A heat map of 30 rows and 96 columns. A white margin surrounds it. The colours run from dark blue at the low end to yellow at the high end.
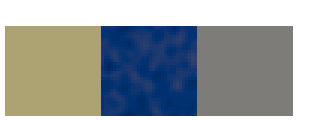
It is made of 1 by 3 panels. Panel 1,1: high, flat. Panel 1,2: very low, blotchy, faint in contrast. Panel 1,3: middling, flat.
